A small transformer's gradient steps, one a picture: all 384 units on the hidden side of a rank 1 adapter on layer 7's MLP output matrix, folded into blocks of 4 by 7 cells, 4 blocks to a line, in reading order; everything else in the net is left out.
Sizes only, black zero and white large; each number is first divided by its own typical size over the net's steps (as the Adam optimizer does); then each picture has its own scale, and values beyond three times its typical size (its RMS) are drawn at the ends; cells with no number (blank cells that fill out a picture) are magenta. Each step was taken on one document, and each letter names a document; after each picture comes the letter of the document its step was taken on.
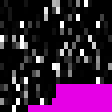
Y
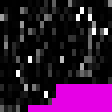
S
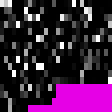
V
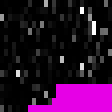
S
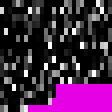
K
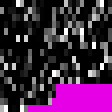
K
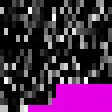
K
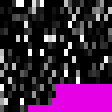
K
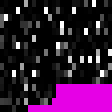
Y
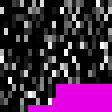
K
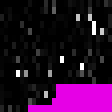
S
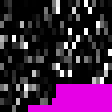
Y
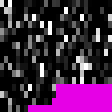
V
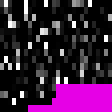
V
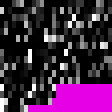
K
